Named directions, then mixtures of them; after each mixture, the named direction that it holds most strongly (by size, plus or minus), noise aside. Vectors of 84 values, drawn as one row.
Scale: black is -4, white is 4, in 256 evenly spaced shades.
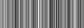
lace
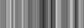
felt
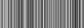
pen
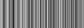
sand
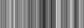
felt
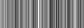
lace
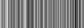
pen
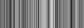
felt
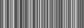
sand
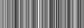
lace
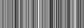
lace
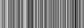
pen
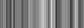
felt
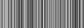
pen
